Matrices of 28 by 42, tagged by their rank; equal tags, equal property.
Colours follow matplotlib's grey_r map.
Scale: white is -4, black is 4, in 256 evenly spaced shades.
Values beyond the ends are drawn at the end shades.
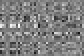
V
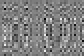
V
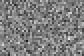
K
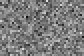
K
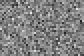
K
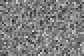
K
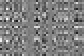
V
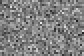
K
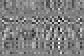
V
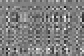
V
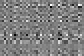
V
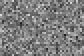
K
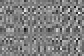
V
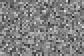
K
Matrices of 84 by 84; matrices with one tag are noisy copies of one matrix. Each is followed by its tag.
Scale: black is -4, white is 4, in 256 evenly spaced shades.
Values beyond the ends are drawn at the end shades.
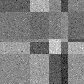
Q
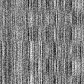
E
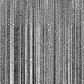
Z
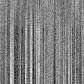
Z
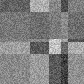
Q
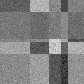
Q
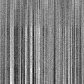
Z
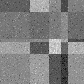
Q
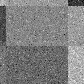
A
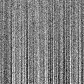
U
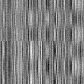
E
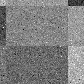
A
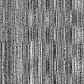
E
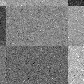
A
